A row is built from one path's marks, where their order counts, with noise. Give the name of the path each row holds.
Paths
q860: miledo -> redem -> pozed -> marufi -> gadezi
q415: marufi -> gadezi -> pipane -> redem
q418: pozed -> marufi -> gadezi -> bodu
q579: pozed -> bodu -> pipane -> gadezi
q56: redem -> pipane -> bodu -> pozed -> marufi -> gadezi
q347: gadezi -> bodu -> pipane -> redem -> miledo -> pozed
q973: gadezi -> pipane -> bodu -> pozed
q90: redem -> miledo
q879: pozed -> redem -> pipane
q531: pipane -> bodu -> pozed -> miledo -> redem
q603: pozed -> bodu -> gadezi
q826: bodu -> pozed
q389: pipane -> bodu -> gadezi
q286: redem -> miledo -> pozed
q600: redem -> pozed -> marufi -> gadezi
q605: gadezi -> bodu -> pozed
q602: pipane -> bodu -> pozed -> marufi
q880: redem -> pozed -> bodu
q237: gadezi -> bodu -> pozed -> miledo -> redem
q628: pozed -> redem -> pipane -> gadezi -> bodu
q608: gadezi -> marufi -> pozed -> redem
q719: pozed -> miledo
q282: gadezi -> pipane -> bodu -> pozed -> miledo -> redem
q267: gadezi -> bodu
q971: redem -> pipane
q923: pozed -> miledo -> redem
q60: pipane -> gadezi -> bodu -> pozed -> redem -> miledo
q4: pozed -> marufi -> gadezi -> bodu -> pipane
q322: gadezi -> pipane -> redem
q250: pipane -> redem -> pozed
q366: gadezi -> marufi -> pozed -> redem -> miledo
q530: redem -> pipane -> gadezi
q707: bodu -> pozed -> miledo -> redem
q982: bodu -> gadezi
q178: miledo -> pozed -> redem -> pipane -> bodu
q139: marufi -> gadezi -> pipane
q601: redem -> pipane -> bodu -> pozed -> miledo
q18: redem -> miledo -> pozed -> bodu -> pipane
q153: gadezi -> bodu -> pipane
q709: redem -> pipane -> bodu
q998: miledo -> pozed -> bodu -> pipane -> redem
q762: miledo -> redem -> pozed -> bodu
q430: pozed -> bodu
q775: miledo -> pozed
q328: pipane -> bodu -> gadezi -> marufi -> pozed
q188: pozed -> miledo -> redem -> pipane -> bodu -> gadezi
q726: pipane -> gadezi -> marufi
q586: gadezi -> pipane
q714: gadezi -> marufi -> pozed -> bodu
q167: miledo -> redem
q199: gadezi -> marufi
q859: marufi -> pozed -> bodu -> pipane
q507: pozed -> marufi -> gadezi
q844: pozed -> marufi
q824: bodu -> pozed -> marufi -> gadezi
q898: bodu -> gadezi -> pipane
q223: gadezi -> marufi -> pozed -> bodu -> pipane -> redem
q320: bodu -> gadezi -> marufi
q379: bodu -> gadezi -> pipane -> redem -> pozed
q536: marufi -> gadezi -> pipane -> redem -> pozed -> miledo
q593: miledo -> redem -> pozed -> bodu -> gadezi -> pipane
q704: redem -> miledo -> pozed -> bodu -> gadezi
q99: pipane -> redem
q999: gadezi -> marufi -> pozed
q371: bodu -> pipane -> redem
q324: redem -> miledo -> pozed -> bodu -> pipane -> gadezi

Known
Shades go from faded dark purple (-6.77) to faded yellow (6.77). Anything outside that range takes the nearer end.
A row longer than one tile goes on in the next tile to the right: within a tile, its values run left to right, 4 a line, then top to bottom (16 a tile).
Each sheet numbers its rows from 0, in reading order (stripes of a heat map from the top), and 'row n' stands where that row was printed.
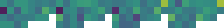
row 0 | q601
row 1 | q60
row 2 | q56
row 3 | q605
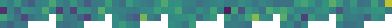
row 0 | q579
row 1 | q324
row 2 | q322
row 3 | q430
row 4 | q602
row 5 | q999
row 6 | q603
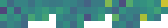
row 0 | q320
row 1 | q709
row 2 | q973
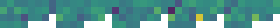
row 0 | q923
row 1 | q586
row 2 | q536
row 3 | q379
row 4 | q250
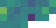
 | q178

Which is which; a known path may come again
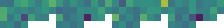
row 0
q999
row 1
q704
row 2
q605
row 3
q860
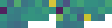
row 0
q389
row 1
q379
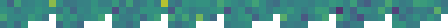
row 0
q826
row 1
q199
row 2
q982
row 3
q250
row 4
q90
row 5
q586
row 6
q579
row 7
q536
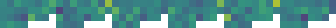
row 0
q322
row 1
q188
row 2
q286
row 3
q709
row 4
q153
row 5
q707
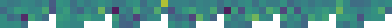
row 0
q237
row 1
q714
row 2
q56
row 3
q531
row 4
q602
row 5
q320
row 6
q418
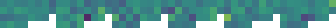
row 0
q167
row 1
q762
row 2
q347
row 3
q898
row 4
q879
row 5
q507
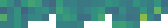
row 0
q366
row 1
q267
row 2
q608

